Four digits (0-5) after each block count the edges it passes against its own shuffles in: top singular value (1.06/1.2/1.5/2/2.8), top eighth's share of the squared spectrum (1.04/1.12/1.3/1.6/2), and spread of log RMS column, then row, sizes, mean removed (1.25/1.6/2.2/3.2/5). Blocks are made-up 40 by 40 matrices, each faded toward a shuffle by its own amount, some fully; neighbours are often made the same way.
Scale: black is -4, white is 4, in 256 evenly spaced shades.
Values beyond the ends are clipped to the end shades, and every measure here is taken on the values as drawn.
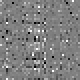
4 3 2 2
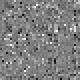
3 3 2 1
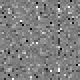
3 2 1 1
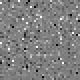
1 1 1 0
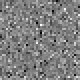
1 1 1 0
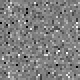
0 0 0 0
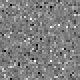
0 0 0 0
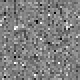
1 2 2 0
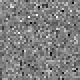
0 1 0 0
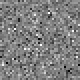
0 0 0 0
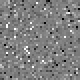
1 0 0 0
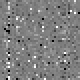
3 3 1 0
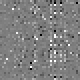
3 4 2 1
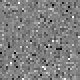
0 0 0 0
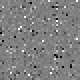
2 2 1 0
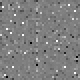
0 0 0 0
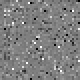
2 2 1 0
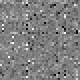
3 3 1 1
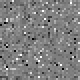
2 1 0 0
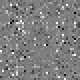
2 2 1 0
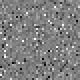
1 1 0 0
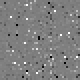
0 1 0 0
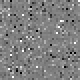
1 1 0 0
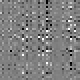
4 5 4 3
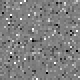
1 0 0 0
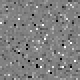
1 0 0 0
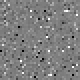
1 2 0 0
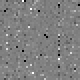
2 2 1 0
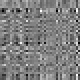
4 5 3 3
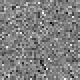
2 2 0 0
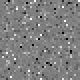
0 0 0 0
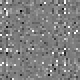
3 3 1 2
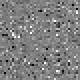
3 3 1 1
